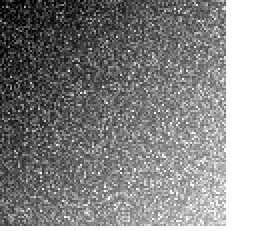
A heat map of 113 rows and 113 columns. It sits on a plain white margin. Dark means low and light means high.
The values follow a bell shape. The ninth with the highest average is the bottom right. The halves do not mirror each other. The top left is the ninth with the lowest average. The field climbs toward the bottom right. Fine speckle covers the field. There are no regular stripes.
